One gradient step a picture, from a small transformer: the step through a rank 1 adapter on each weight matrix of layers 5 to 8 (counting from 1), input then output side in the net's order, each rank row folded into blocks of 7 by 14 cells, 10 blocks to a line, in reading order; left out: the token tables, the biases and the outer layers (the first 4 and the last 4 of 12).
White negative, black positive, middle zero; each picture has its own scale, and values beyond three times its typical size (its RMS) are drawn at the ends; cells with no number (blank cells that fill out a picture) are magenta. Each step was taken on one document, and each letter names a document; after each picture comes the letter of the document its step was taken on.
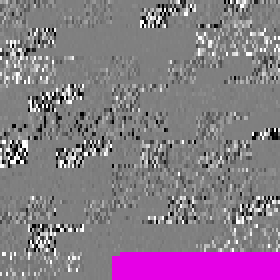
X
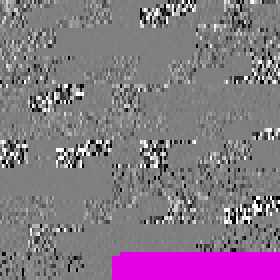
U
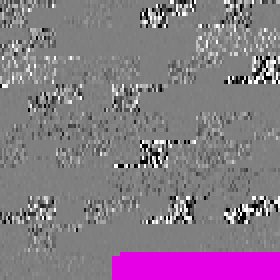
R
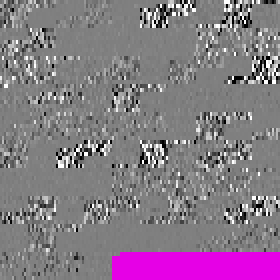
R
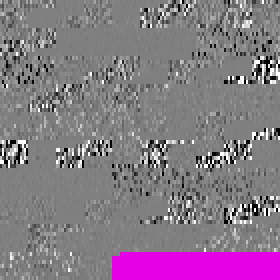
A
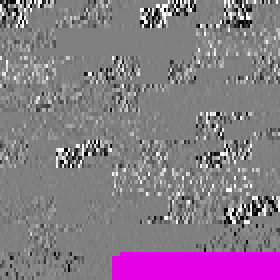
A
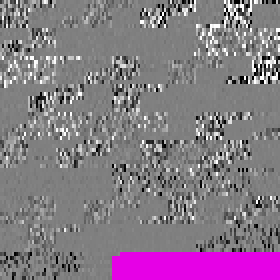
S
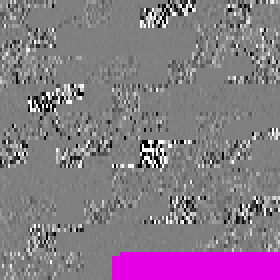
U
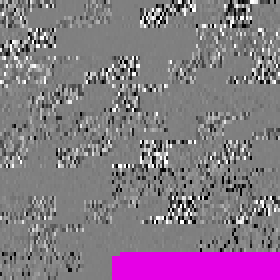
U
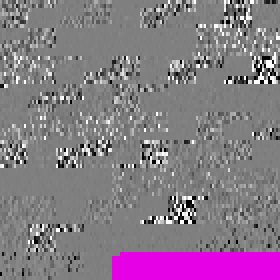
U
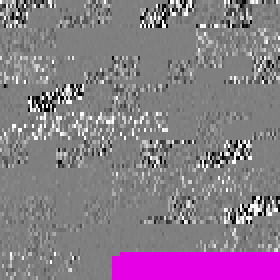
X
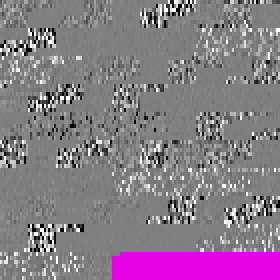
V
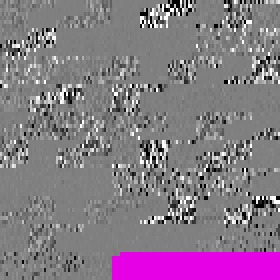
V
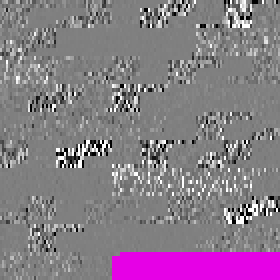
A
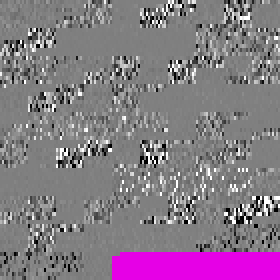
S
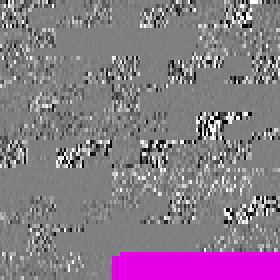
S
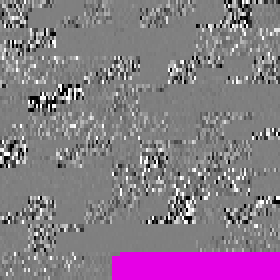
V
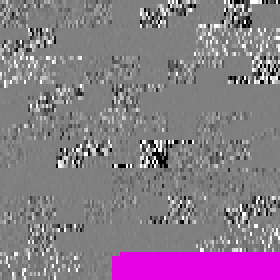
S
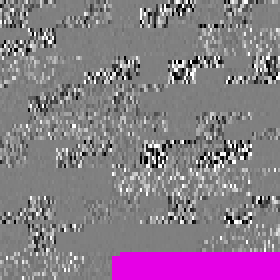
V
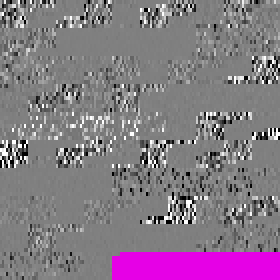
A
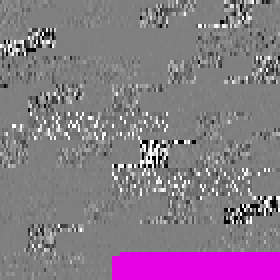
R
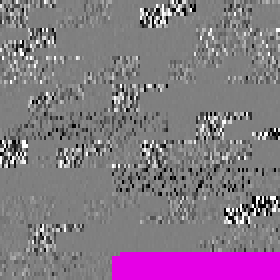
S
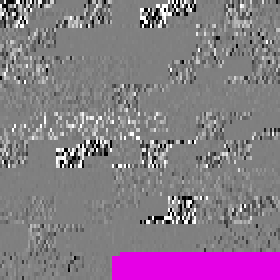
A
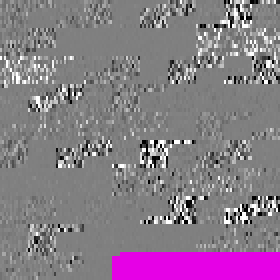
X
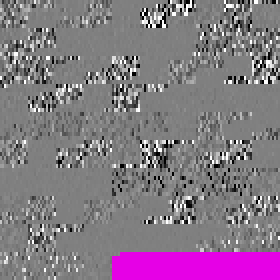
S
